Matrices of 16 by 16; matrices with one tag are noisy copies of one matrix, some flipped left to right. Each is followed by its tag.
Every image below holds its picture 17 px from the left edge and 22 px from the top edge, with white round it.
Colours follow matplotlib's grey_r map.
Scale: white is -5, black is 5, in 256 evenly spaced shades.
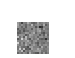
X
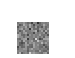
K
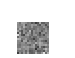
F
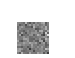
F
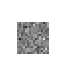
X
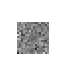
F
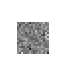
F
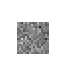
X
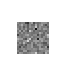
K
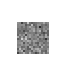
X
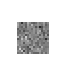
X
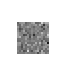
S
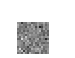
X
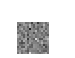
K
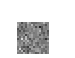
X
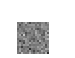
F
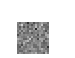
K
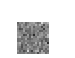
S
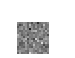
K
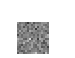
K
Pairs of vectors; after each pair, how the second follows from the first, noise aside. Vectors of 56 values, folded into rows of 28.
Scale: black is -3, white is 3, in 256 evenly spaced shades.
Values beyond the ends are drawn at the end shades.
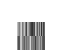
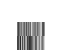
reversed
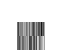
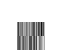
copied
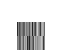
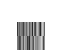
copied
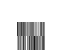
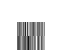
shuffled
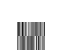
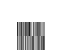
shuffled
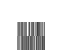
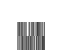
copied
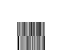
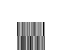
reversed
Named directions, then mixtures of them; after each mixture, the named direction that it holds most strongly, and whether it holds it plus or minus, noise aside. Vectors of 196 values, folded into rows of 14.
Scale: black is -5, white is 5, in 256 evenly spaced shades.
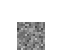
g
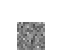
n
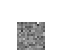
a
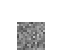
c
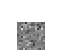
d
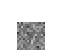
n, minus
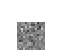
d, plus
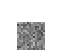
c, minus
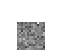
a, plus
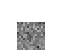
n, minus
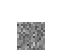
c, minus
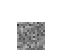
c, minus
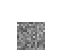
c, plus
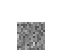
c, minus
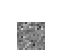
d, plus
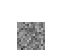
g, minus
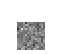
g, plus
